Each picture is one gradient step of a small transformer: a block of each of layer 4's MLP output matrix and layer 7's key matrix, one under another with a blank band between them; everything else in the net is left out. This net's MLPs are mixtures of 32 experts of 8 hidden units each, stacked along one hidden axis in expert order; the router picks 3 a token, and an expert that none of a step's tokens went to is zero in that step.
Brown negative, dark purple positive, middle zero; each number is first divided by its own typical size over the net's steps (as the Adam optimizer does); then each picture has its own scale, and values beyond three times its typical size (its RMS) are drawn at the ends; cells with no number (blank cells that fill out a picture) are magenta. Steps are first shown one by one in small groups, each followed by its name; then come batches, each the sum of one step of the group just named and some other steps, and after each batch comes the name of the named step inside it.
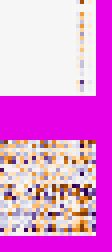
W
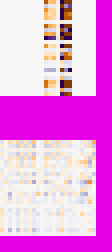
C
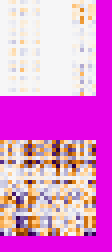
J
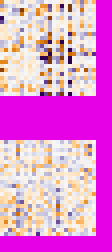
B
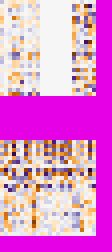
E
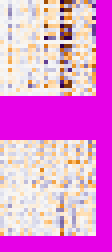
C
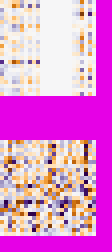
W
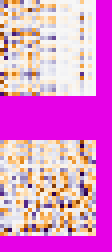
W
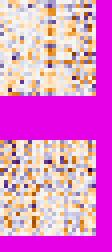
E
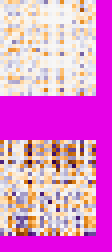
J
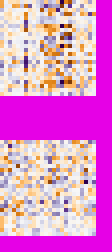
C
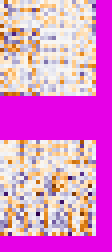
W
